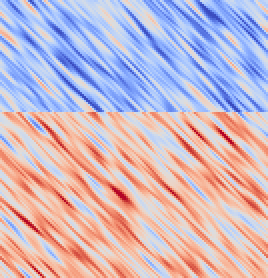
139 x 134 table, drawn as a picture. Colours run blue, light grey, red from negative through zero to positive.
Average level on the scale: 50%. Grain: diagonal, down to the right. Seam: horizontal, 40% of the way down, the bottom part higher.
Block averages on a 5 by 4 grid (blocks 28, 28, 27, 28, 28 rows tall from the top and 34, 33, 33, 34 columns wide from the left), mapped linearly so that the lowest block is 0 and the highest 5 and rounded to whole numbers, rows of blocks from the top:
1 1 0 0 / 1 0 1 0 / 4 4 4 4 / 5 5 4 5 / 5 5 4 4
